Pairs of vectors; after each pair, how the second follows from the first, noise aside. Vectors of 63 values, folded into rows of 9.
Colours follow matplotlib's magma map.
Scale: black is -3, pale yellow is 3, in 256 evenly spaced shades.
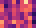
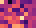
shuffled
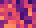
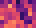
copied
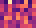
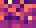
sign-scrambled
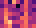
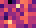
sign-scrambled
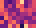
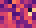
wrapped around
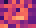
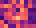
copied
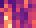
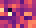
shuffled
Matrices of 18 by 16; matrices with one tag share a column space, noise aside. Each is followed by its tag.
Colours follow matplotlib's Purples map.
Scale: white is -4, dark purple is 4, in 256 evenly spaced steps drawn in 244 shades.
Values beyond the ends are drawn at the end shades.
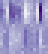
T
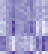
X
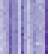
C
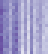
C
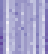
C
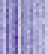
C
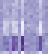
X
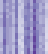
C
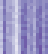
C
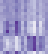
X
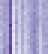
C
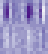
T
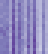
C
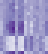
X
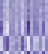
X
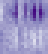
T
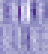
T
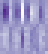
T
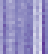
C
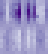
T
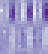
T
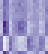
X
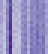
C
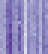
C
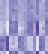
X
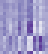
X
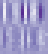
T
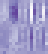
T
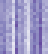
C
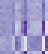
X
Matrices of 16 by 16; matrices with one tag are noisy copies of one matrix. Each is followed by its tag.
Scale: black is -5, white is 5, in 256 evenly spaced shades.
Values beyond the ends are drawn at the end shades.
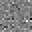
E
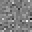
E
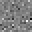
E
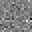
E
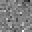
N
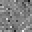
N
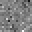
N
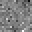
N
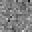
N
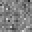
N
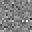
E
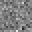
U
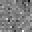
N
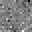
N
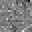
N
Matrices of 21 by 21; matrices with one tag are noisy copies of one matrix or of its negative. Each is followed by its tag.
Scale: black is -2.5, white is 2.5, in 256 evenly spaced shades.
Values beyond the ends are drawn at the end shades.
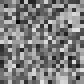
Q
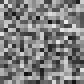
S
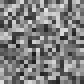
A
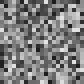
Q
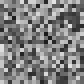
Q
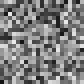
A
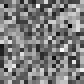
Q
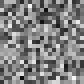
A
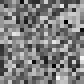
Q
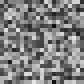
S
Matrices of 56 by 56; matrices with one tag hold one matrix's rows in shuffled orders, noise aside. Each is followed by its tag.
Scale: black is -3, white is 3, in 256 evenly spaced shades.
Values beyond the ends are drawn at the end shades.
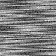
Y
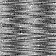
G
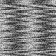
G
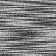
Y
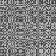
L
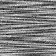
Y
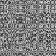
L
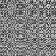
L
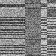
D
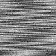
Y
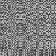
L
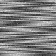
Y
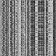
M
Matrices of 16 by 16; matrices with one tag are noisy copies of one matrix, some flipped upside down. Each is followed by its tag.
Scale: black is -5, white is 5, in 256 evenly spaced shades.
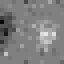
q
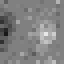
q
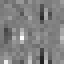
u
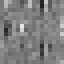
u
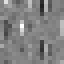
u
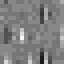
u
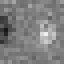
q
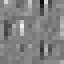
u
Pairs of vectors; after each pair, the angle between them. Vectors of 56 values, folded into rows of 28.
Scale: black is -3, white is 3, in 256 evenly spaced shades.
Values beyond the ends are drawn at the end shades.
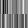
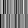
partly aligned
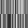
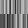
partly aligned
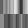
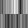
nearly parallel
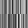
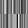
nearly opposite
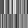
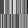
nearly parallel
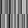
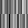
nearly parallel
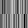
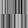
orthogonal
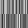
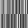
nearly parallel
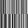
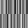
partly opposed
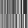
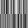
orthogonal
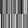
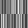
partly opposed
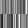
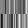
nearly parallel
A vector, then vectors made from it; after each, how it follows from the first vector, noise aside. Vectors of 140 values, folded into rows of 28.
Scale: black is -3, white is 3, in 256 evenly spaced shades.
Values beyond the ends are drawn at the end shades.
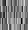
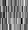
copied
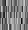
copied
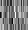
wrapped around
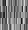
copied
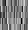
copied
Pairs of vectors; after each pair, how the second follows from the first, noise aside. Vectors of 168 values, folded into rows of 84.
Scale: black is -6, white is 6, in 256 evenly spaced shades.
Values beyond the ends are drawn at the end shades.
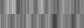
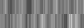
reversed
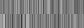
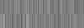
shrunk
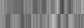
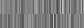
sign-scrambled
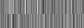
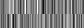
scaled up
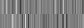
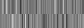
copied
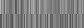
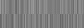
shrunk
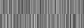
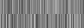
sign-scrambled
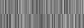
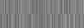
shrunk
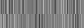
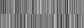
shuffled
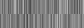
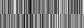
scaled up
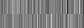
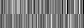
scaled up
